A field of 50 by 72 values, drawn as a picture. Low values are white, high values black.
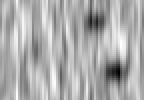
Bumps: two. Average level on the scale: 30%. Slope: none. Mirror symmetry: none. Ninth with the highest average: bottom right.
